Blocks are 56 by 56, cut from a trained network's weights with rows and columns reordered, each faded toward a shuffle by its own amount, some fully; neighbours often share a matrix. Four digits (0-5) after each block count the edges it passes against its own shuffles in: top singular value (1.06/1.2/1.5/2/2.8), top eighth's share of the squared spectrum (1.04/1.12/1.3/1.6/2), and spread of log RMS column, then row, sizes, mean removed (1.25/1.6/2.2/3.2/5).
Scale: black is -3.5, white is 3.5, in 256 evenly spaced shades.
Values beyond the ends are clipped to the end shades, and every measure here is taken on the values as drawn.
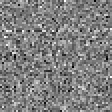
3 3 1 2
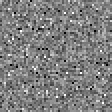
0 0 0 0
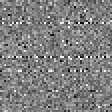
3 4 1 2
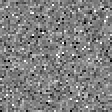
0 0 0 0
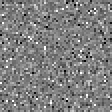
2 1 0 0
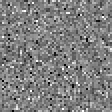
0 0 0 0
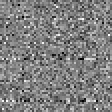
4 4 1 2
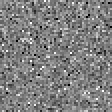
0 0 0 0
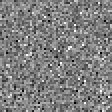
1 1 0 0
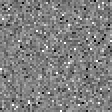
0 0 0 0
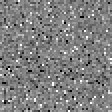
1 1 0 0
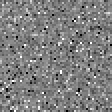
1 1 0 0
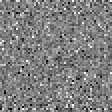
3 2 0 1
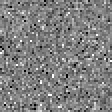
1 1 0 0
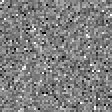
0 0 0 0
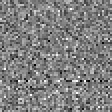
3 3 0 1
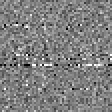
3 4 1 2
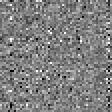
3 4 2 2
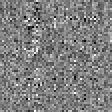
3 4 2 2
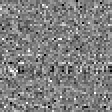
3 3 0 2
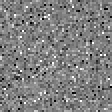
1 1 0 0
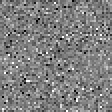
2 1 0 0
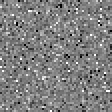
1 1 0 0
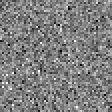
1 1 0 0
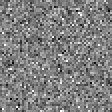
1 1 0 1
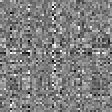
4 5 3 2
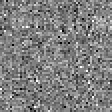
3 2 1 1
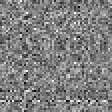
4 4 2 2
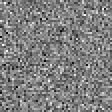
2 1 0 0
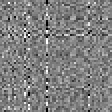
4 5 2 2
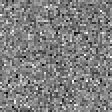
1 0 0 0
